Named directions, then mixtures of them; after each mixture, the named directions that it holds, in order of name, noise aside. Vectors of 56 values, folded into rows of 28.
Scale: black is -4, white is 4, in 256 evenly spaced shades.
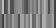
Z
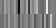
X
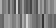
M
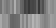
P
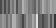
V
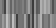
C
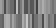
C, M, Z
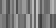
C, V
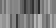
C, P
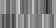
C, V, X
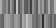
M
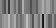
C, M, V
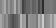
M, P, V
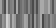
C, M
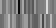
C, M, X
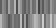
M, P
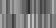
C, P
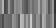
Z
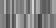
C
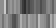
P, V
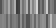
M, X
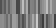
V, X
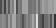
V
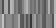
Z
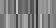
C, M, V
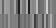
X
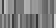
P, V, Z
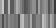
V, Z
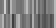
C, Z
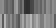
M, P, Z
